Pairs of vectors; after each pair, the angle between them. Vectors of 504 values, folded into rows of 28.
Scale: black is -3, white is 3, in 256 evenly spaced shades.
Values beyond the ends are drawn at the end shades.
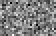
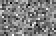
nearly parallel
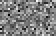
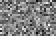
nearly opposite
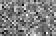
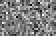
orthogonal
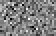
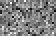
orthogonal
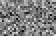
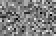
nearly parallel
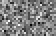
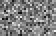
partly aligned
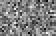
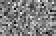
nearly opposite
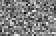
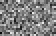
orthogonal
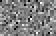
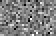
nearly parallel
